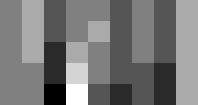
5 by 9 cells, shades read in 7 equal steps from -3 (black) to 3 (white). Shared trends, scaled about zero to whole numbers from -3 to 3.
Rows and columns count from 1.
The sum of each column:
0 3 -9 6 0 -6 -2 -7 5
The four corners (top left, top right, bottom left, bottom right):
0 1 0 1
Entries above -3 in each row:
9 9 9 9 8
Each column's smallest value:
0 0 -3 0 -1 -2 -1 -2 1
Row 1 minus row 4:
0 1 1 -2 0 0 1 1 0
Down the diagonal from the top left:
0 1 -2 2 -1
